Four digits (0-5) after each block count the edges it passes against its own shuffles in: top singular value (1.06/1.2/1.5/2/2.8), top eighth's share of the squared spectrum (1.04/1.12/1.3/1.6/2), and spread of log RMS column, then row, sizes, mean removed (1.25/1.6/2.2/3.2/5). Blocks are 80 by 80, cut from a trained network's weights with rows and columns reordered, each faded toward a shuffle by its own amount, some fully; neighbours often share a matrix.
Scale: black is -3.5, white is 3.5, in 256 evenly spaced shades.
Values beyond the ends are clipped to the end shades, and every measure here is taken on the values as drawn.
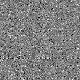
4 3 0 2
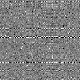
5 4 2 3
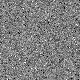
0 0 0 0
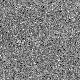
0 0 0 0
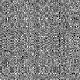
4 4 1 3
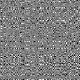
4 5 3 3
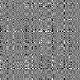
4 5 3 3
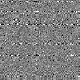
4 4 1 3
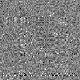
4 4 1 2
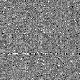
3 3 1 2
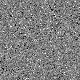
0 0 0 0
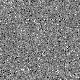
2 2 0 1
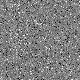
2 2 0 0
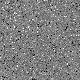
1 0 0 0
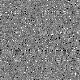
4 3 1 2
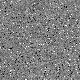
1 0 0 0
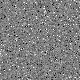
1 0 0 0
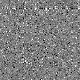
4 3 1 1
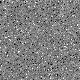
1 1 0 0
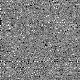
3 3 1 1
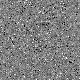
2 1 0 0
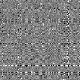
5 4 3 3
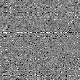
4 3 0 2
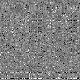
4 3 1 2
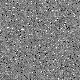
2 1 0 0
